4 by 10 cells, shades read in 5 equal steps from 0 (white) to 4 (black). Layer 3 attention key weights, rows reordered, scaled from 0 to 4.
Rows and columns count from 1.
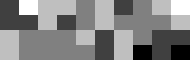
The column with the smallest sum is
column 3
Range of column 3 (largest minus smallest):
1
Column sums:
8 7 6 8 7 8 7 10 9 8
